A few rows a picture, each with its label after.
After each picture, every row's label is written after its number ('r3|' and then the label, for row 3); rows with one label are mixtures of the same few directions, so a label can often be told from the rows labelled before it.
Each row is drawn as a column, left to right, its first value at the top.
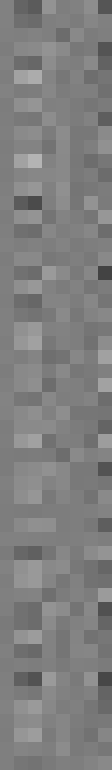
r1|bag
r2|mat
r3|mat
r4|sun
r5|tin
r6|tin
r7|mat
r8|sun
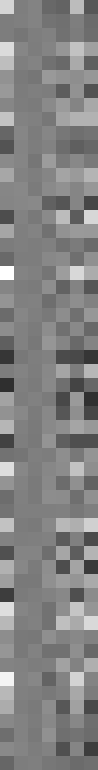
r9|sun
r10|tin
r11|mat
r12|mat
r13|bag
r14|sun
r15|bag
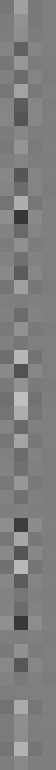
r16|bag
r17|bag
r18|bag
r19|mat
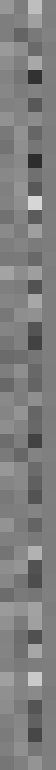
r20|sun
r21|tin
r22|mat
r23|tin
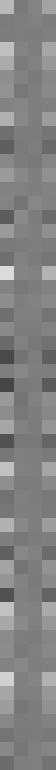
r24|sun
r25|bag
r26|mat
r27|sun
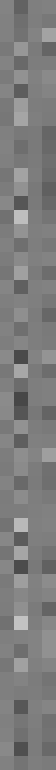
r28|bag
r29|bag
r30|tin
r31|tin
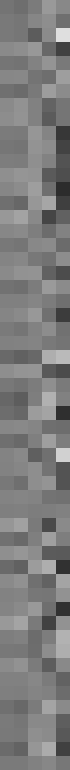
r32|bag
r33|bag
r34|tin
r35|bag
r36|tin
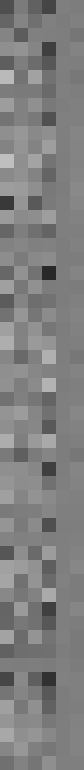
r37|mat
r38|tin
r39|mat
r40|sun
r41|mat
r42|tin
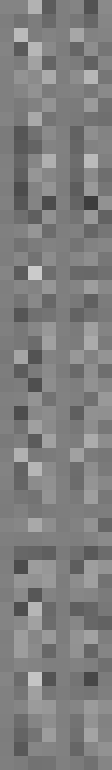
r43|sun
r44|tin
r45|sun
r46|mat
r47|bag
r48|tin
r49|mat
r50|bag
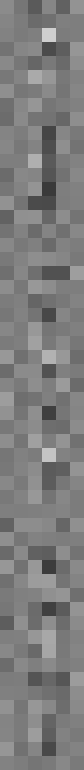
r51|bag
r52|bag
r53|mat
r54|tin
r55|sun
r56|sun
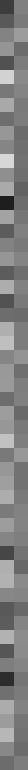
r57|mat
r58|tin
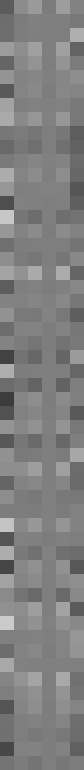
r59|bag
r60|sun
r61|sun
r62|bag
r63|sun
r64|tin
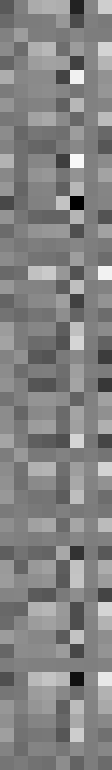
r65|mat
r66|tin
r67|sun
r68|sun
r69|mat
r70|mat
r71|sun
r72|sun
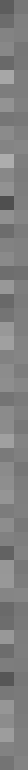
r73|mat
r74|sun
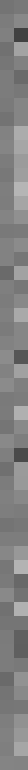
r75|sun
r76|tin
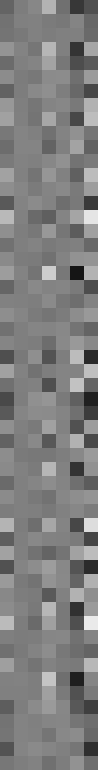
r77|bag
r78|tin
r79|bag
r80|sun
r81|mat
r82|sun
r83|bag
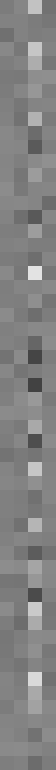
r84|tin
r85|bag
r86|sun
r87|mat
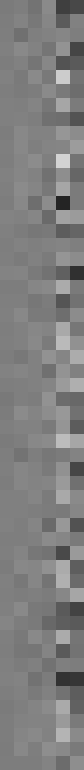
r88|bag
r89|tin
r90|mat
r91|bag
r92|mat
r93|sun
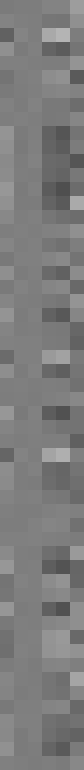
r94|tin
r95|tin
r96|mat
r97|tin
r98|tin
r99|mat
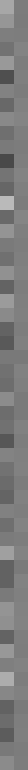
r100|mat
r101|bag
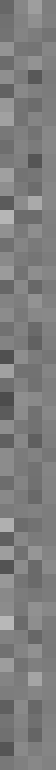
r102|bag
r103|bag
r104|mat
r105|tin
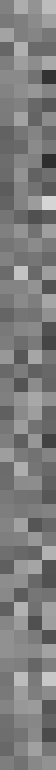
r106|tin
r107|sun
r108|bag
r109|mat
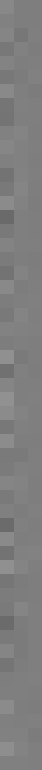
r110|bag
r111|tin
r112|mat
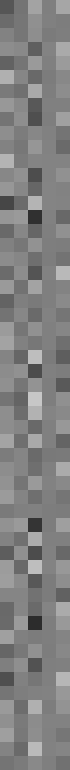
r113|mat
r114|bag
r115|bag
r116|tin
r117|sun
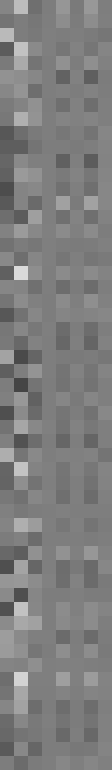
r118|tin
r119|sun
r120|bag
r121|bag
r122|mat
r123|bag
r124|mat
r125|tin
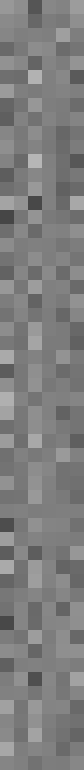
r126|bag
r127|mat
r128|mat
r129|sun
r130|tin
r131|mat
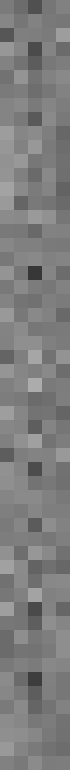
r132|tin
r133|mat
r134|sun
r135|bag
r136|tin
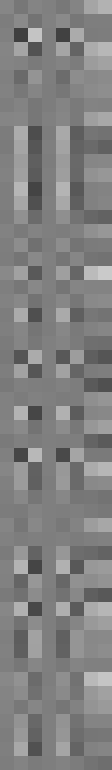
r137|sun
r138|tin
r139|tin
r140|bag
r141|tin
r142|tin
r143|sun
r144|sun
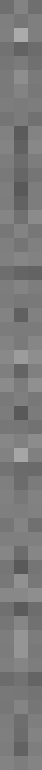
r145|sun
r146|tin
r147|sun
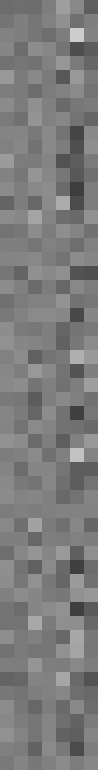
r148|mat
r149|sun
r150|bag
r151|tin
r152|mat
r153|tin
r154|sun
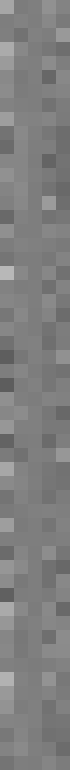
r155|sun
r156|tin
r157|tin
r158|mat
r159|tin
